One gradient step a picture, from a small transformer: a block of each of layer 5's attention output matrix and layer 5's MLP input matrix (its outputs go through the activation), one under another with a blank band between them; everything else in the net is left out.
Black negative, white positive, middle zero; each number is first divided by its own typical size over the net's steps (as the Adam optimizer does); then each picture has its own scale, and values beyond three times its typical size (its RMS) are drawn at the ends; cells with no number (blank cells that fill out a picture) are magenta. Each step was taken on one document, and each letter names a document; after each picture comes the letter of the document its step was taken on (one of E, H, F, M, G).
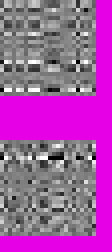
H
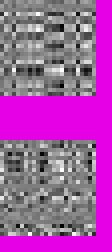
H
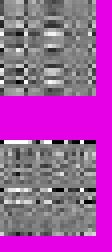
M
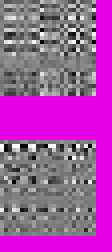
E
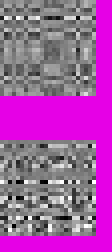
H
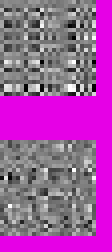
H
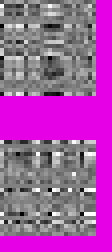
M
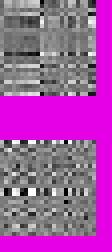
E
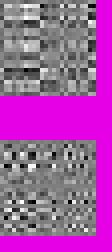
E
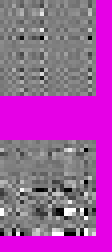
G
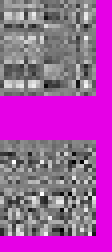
H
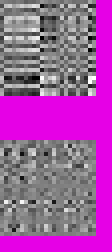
E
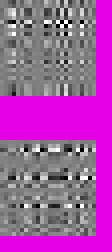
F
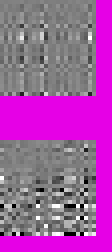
G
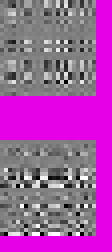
F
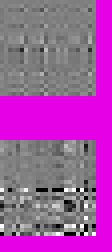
G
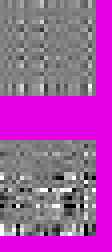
G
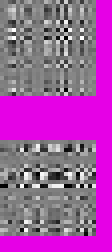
F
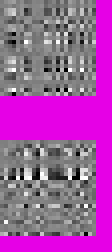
F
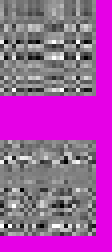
H
